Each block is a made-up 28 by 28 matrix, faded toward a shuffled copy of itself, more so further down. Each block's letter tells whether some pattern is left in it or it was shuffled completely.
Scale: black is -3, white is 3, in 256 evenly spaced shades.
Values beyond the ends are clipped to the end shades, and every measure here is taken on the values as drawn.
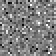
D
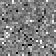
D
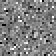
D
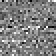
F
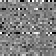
F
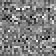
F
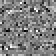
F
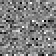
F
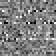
F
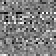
F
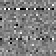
F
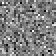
D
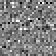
F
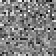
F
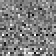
F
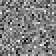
D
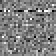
F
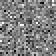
D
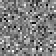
D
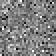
D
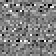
F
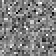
D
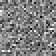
D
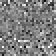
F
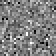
D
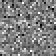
D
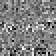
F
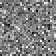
D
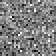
D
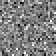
D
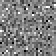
D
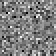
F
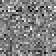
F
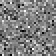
D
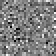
D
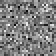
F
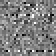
F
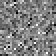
D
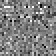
F
